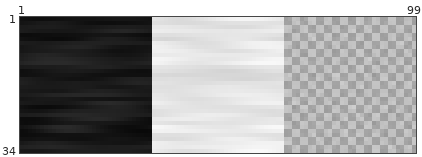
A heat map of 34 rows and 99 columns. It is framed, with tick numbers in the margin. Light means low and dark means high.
It is made of 1 by 3 panels. Panel 1,1: very high, streaked across, faint in contrast. Panel 1,2: very low, streaked across, faint in contrast. Panel 1,3: low, checkered.
